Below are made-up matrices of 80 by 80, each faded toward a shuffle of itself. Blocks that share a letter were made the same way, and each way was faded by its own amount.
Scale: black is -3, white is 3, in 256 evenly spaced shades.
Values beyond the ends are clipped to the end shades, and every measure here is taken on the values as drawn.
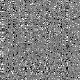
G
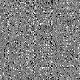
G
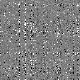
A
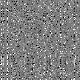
G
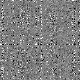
A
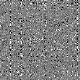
A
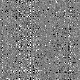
A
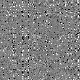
G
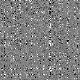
A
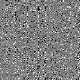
G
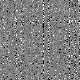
A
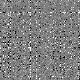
A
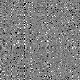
G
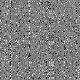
G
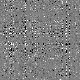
A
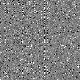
G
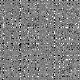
A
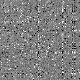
G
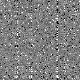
G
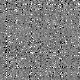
A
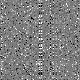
G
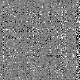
A
